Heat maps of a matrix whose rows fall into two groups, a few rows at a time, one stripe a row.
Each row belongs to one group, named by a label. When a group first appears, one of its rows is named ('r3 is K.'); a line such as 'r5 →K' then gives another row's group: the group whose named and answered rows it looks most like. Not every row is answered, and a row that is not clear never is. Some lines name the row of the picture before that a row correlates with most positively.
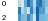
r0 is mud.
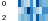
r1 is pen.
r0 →mud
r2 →mud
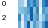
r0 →pen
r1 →pen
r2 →pen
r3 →pen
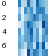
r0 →mud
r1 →mud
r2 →pen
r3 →pen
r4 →pen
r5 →pen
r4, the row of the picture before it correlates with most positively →2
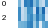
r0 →pen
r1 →mud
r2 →mud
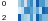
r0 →mud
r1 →pen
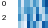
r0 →pen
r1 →pen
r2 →mud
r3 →pen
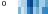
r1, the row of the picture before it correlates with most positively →3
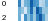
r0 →pen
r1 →mud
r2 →mud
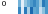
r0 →pen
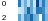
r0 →mud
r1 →mud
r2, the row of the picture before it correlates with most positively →1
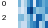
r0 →mud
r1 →pen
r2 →mud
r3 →pen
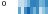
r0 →pen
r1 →pen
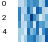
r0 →pen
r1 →mud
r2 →pen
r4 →pen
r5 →pen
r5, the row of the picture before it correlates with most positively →0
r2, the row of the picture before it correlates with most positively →1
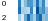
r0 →mud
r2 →mud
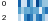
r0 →mud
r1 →pen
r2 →mud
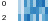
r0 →mud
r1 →pen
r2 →pen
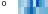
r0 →mud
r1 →pen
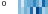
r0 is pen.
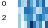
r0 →mud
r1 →pen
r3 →pen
